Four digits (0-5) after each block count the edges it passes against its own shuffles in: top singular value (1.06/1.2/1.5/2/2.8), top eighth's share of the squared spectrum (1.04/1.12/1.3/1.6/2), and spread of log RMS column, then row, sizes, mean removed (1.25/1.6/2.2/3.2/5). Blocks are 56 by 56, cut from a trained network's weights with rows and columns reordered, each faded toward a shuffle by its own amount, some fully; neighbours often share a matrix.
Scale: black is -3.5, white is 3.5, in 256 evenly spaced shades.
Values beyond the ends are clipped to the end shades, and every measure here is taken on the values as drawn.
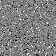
2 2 0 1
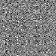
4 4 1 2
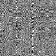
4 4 2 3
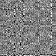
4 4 2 2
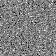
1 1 0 0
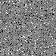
0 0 0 0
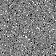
0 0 0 0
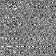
3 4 1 3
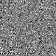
2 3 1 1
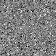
1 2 0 1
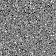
0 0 0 0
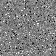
0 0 0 0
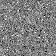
0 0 0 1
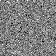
0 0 0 0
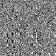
3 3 1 1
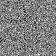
2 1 0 0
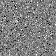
1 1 0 1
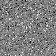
2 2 0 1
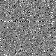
2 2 0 1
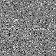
2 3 0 2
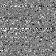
3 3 0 3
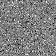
2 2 0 1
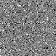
3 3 0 2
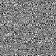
3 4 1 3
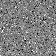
1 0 0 0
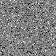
2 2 0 1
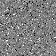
0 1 0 0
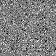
2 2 0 0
